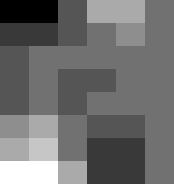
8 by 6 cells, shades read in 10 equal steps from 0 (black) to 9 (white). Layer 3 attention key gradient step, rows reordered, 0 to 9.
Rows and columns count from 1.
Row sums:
19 20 23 21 22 25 25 32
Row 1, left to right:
0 0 3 6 6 4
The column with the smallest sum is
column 4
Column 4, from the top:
6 4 4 3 4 3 2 2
